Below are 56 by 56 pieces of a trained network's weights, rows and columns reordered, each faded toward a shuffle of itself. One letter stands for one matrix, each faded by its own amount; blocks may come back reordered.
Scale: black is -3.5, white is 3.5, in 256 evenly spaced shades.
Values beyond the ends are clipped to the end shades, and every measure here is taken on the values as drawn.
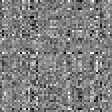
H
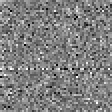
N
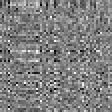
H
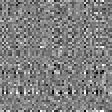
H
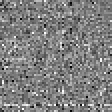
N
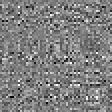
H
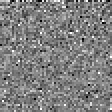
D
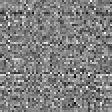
N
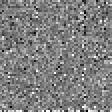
N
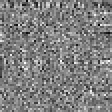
D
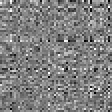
H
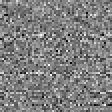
D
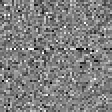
D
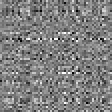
H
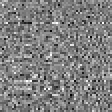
D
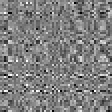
H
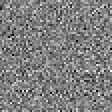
D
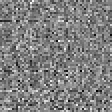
D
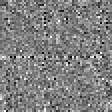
N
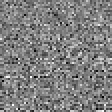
D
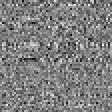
D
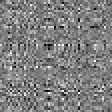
H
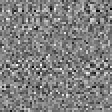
D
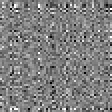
H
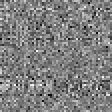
D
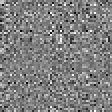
H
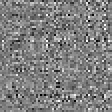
H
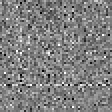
N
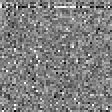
D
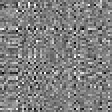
H
